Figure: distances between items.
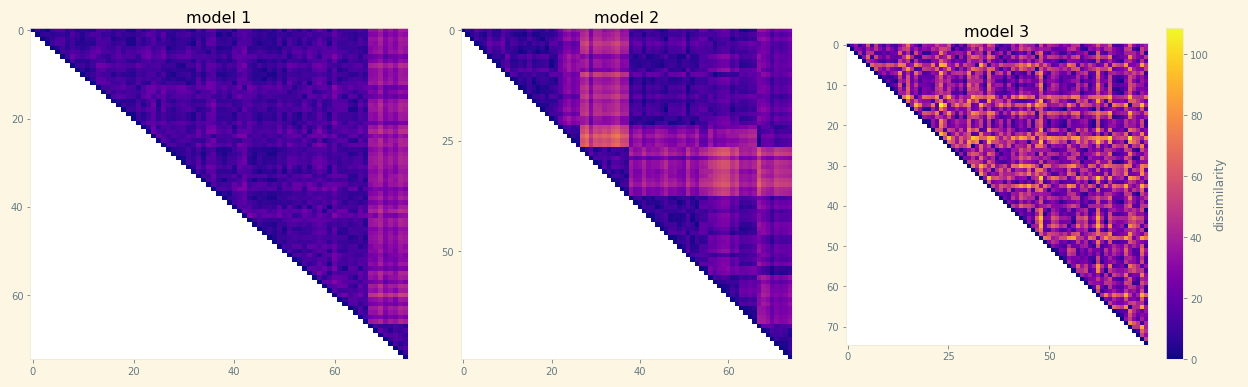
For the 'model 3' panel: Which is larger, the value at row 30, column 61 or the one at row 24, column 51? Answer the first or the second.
the second
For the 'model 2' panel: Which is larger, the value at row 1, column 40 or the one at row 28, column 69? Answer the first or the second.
the second
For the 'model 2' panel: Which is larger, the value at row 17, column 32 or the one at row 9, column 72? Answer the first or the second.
the first
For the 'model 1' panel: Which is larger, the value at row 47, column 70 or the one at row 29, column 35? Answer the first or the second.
the first
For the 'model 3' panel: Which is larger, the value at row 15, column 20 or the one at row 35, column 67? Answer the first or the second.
the second
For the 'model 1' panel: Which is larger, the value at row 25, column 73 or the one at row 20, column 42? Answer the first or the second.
the first
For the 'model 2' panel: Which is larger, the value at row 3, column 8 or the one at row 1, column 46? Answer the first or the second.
the first
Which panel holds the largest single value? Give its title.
model 3
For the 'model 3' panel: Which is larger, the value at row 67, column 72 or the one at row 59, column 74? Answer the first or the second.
the second
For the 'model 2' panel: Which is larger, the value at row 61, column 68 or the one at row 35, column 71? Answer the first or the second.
the second
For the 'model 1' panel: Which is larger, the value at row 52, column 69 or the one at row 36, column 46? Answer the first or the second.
the first
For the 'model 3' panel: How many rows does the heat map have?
75
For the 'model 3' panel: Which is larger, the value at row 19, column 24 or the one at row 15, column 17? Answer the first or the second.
the second
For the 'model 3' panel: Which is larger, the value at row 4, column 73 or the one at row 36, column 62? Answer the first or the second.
the second
